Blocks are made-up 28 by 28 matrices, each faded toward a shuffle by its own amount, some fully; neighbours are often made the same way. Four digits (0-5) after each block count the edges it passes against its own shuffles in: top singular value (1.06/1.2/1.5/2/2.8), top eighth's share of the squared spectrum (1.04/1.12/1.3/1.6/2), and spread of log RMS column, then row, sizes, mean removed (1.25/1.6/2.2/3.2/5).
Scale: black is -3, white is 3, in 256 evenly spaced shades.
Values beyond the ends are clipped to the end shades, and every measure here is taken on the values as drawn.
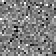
0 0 0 0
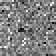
1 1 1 1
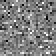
0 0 0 0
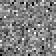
0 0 0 1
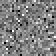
0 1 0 0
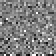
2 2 0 2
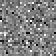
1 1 0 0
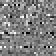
2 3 0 3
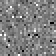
0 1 0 0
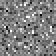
1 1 0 0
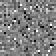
0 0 0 0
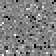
0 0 0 0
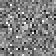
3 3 1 1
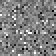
2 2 1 0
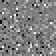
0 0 0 0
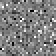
0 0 0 0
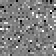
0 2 0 0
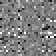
1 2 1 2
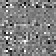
2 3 2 3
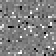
2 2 0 1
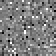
1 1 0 0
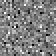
1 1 0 0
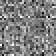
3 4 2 2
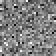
1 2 0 0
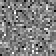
1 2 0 0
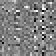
3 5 2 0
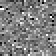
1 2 0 0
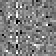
3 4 1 1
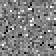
0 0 0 0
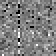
3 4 1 0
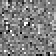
1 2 0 0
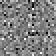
2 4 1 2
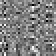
3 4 2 1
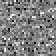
1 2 1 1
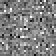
1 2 0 0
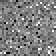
0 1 0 0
